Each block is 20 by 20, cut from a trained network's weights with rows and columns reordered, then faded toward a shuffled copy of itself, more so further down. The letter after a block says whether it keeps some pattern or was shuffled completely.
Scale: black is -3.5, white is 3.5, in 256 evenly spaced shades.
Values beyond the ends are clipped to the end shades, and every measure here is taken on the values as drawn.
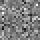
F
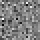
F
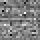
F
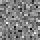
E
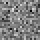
E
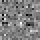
F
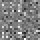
F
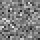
E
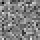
E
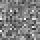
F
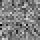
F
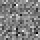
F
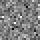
E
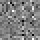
F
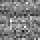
F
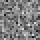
E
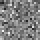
F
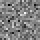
E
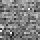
F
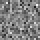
E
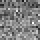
F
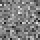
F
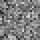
E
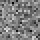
E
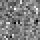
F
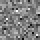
E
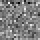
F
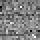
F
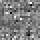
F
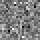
E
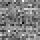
F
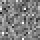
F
